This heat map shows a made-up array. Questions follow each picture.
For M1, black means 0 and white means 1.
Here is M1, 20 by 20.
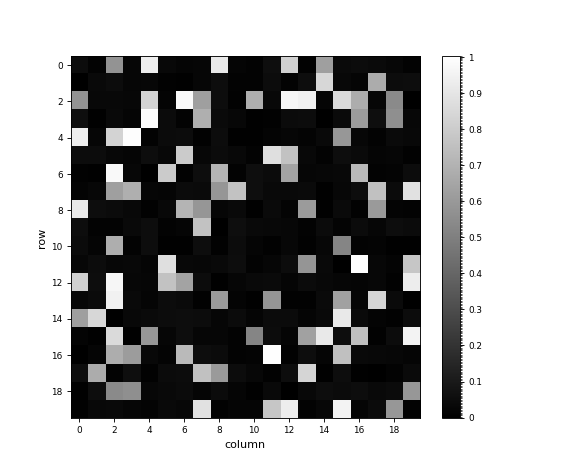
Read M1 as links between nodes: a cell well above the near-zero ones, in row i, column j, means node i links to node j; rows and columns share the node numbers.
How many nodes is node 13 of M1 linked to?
5
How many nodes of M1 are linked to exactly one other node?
1
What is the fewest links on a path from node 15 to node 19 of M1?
1
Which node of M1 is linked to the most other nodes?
node 2
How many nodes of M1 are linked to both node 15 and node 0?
3
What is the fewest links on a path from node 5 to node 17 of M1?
3
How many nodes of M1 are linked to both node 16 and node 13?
3
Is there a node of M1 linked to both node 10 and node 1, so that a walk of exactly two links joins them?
no
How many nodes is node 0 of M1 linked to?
5
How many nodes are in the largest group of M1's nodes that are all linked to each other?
3
